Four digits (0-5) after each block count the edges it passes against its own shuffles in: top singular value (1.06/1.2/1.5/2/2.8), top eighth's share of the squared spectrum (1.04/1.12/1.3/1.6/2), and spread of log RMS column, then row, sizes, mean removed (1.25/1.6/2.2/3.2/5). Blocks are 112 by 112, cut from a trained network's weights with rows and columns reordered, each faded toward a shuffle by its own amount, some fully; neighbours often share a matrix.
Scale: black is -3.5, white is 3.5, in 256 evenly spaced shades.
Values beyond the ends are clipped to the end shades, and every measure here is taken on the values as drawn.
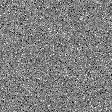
0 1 0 0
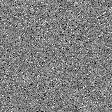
0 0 0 0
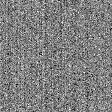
3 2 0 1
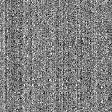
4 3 2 2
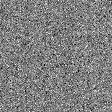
0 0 0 0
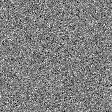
0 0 0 0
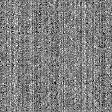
4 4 2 3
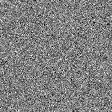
2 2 0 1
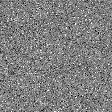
0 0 0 0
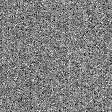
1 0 0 0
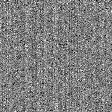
3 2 0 1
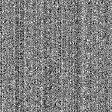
4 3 2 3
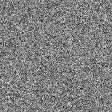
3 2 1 0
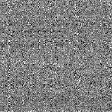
2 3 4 1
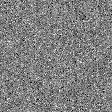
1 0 0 0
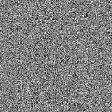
3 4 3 2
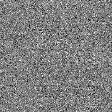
2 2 2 0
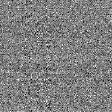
2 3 3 1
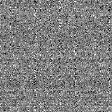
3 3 3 1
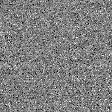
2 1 1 0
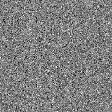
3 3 1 1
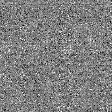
2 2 2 0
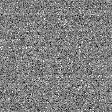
2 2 2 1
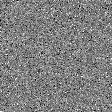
0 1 0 0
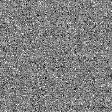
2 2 2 0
